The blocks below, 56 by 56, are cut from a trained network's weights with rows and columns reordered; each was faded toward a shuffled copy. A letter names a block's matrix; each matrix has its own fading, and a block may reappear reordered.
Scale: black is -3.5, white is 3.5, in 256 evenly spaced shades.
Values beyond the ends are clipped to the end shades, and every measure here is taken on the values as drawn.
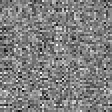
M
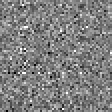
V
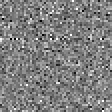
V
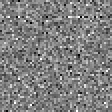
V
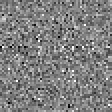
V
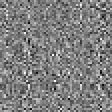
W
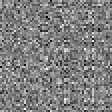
W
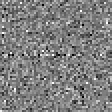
V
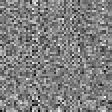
M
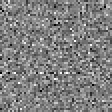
V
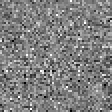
V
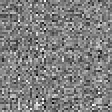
W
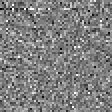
V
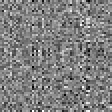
W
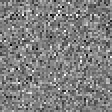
V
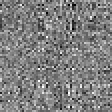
W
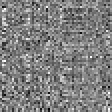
W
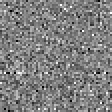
V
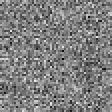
M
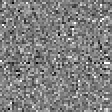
V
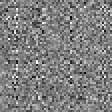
W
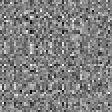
W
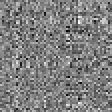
W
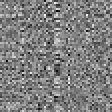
W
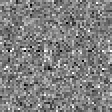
V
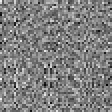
W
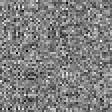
M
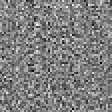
M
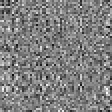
M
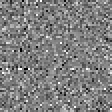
V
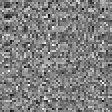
M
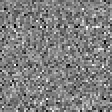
V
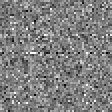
V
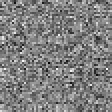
M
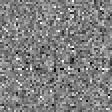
V
